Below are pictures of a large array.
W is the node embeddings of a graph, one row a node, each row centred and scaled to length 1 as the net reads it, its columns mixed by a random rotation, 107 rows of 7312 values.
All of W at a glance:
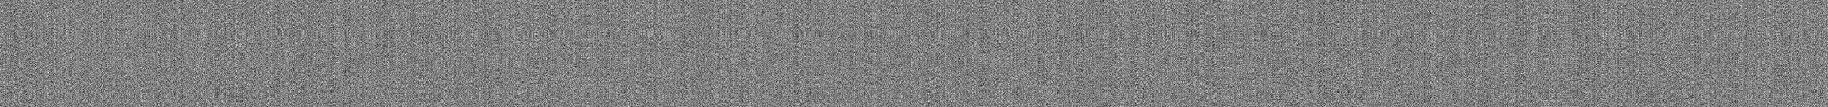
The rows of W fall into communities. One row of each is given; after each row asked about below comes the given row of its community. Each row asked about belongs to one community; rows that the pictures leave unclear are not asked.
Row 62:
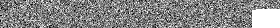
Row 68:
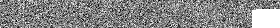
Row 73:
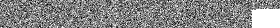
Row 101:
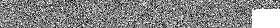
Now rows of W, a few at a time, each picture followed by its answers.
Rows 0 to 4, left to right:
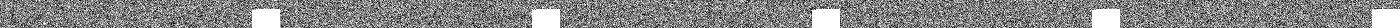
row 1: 73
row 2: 68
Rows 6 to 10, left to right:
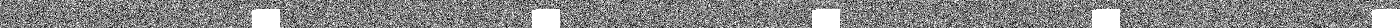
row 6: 68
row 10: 73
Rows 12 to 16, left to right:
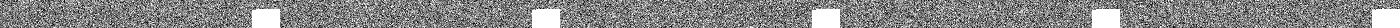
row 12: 68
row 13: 68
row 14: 101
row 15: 73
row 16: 62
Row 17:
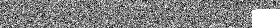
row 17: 68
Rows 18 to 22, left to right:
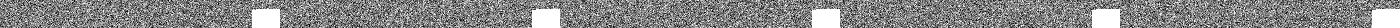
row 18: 73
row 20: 62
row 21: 68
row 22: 68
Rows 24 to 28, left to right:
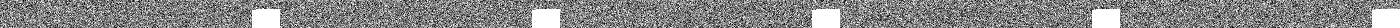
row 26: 73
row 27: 68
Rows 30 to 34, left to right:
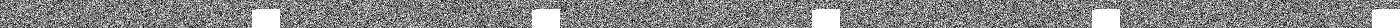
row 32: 62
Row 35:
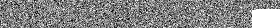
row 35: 62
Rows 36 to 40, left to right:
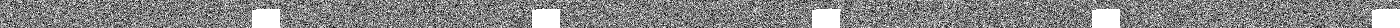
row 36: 62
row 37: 62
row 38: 62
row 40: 73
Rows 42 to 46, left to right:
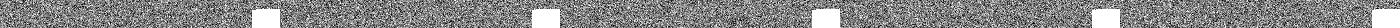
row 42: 62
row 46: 62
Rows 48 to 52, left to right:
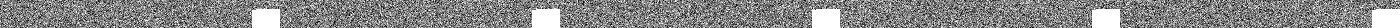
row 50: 73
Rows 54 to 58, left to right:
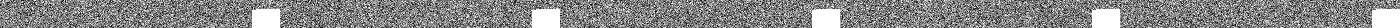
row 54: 101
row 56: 62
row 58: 101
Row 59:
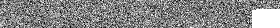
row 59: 101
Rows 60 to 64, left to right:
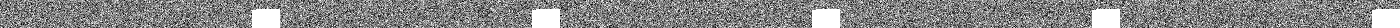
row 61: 101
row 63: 101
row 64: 68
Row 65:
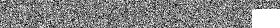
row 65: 62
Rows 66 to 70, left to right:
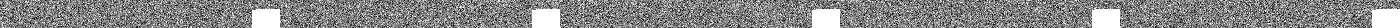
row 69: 62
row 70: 62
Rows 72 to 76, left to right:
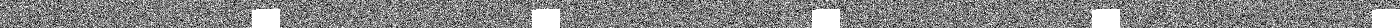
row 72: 101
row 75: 62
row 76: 68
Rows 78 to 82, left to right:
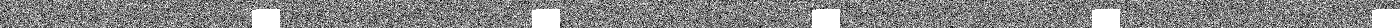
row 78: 73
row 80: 68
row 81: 62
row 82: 62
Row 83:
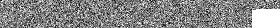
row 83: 101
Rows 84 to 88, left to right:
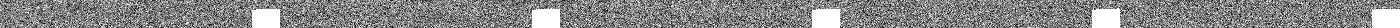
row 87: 101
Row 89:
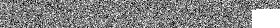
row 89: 73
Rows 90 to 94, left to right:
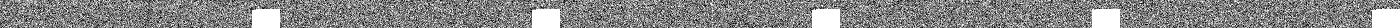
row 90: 68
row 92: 68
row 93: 101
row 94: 62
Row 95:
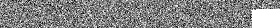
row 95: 73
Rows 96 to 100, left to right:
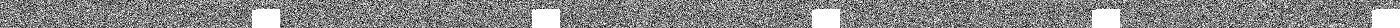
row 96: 101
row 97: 73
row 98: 68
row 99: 62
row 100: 101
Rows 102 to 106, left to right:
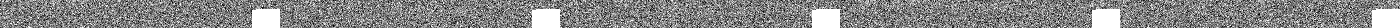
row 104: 73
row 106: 101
